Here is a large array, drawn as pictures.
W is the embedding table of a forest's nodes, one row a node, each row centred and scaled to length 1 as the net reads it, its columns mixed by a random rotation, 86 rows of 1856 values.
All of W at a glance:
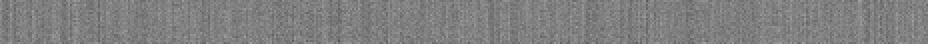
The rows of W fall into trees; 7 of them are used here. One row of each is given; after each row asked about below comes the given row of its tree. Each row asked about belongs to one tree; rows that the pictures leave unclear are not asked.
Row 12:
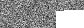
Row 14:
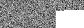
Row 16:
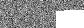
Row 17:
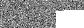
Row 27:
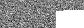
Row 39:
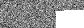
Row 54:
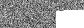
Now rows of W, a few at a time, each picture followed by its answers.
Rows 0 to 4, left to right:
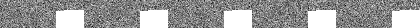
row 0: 16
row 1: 12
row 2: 16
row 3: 12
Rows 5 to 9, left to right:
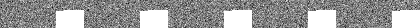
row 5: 27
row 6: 16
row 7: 17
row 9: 12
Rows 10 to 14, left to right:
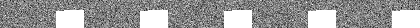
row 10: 16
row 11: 27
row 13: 16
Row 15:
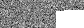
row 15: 27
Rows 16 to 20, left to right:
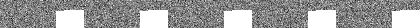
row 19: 27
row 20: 39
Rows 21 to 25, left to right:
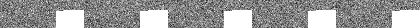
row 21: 54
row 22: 54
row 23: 39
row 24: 16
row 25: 54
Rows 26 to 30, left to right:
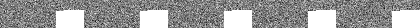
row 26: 27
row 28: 27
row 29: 12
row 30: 12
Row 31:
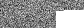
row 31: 54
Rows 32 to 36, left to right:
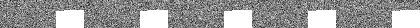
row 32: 16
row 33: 54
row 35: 14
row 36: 16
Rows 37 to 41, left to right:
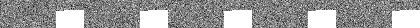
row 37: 12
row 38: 27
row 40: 27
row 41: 54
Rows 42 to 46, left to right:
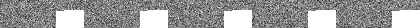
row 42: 39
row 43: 54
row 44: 54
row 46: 39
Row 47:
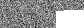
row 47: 16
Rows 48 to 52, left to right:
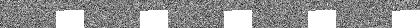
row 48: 16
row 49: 14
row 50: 39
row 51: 54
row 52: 12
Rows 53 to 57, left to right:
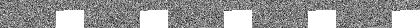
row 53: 27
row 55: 12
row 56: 39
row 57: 12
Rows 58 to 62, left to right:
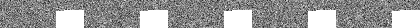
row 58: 16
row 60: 12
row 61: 27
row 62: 17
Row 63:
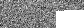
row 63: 16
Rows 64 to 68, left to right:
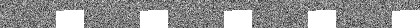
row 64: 54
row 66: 16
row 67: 27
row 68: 14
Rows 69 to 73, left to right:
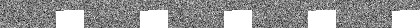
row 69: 12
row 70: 54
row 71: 54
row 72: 54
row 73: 39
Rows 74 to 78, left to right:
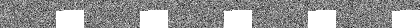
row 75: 39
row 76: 17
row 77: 27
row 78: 16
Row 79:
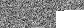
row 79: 12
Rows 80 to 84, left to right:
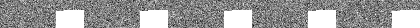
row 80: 27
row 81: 12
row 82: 54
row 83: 27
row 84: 17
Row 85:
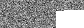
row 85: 12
